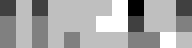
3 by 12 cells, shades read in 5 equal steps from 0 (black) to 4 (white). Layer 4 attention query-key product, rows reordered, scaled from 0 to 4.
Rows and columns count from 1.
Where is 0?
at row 1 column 9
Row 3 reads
2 3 2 3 2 3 3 3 2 2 4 3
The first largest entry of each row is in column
8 7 11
